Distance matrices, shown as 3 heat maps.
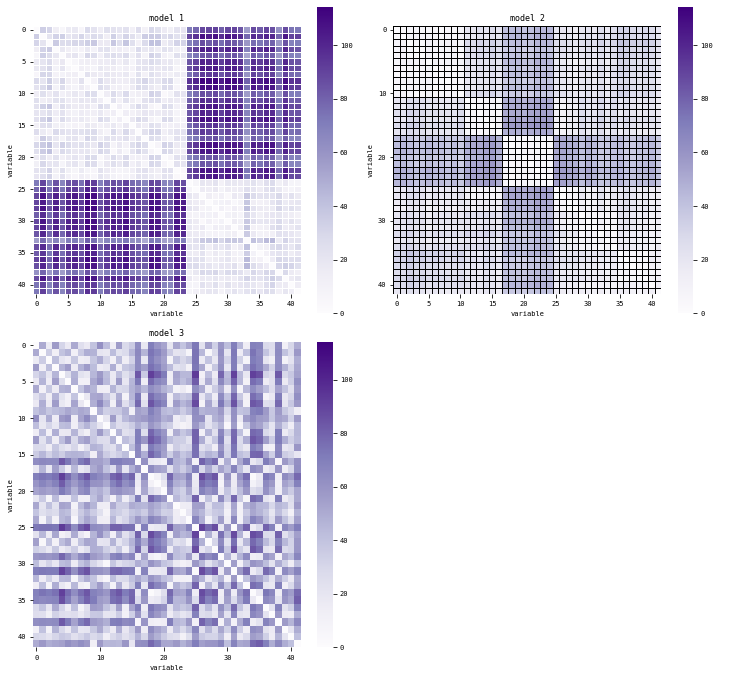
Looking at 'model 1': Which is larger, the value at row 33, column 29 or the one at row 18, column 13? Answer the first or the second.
the first
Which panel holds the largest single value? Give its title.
model 1
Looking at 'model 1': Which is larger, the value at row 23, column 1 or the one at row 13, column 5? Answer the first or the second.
the first
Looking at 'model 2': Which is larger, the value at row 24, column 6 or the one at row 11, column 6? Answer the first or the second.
the first
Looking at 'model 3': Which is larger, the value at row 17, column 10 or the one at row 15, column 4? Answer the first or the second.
the first
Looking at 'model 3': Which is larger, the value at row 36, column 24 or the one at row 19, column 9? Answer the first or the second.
the second
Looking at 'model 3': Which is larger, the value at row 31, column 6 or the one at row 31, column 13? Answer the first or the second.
the second
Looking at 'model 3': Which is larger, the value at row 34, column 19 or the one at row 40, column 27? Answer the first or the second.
the second
